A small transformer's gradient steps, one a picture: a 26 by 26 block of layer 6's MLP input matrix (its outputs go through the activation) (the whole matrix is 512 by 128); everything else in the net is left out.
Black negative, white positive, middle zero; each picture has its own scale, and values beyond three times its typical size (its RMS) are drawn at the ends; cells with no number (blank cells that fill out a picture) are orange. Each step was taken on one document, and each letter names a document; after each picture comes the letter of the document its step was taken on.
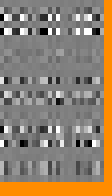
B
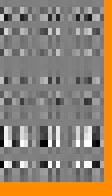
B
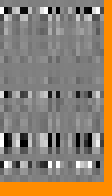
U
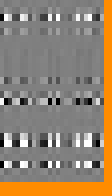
B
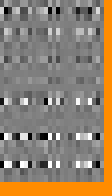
U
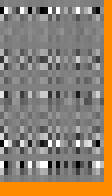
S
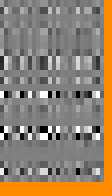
S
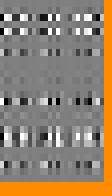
B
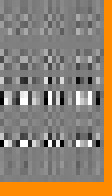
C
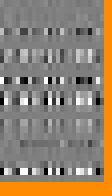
C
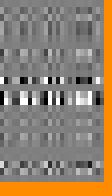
C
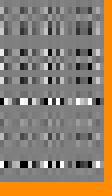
C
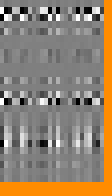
B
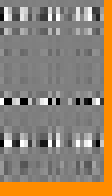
B
